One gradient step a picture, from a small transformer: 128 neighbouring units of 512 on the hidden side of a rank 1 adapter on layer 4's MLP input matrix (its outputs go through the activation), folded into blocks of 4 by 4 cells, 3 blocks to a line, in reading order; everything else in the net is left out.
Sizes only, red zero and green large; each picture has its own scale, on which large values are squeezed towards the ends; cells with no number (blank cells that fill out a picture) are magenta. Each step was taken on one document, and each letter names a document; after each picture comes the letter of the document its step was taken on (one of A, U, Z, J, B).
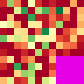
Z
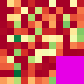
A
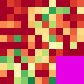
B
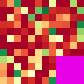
Z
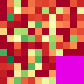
A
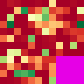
B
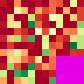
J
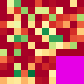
A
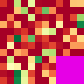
J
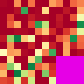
J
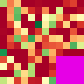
A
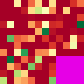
Z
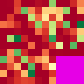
B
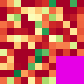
A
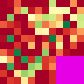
B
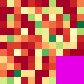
Z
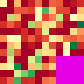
Z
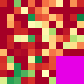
J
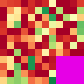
A
